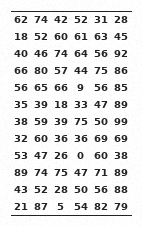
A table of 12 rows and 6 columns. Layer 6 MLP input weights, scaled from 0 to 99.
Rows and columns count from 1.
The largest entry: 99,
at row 7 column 6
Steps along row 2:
up up up up down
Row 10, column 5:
71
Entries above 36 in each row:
4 5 6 6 5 3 6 3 4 6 5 4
